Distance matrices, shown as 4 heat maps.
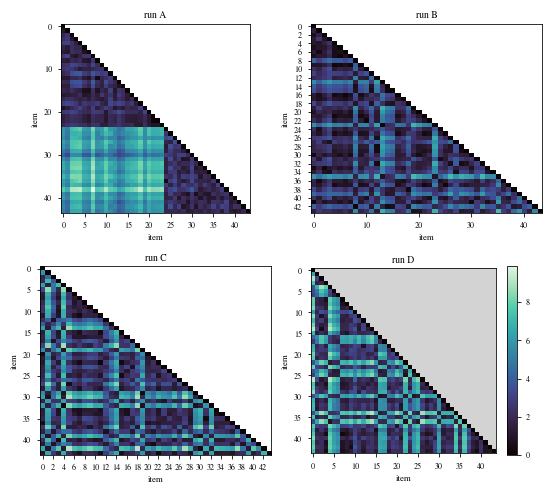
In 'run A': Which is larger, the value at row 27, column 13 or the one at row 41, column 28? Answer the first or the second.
the first
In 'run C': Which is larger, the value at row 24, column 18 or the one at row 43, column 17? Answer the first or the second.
the first
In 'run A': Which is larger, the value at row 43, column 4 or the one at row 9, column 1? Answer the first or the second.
the first
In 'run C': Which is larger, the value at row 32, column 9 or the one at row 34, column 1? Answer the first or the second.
the first
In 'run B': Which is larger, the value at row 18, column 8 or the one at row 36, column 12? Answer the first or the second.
the second
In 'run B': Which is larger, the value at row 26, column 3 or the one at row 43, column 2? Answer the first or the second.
the first
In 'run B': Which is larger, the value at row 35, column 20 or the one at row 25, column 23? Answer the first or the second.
the first
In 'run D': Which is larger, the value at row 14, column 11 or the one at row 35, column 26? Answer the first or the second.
the second
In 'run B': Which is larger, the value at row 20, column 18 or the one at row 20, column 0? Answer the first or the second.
the first
